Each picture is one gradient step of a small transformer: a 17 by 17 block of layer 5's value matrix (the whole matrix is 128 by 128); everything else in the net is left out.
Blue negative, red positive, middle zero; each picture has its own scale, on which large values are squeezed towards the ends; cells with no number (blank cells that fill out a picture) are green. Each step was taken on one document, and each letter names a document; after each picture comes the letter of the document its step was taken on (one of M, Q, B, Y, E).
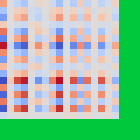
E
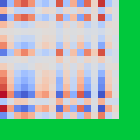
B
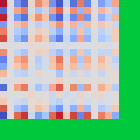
E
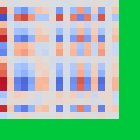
B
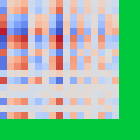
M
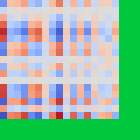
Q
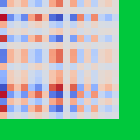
Q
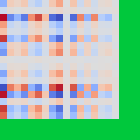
Q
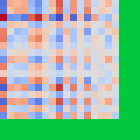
Q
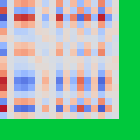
B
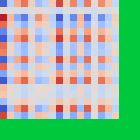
E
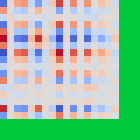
Q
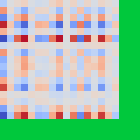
E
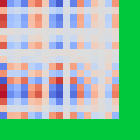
M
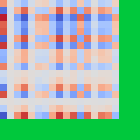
E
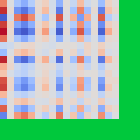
B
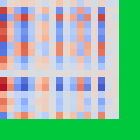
B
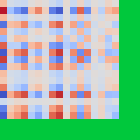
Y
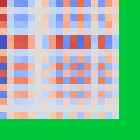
Y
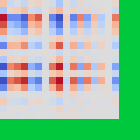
M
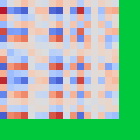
Y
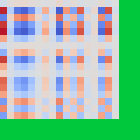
B
